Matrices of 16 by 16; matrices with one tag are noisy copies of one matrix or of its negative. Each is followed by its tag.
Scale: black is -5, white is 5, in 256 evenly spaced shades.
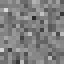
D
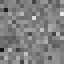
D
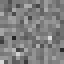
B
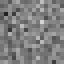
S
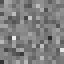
B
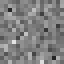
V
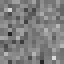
V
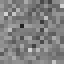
S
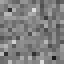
V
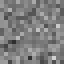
V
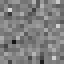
V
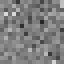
S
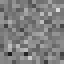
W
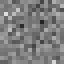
S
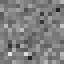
W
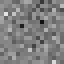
S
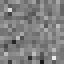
V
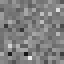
W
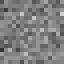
D
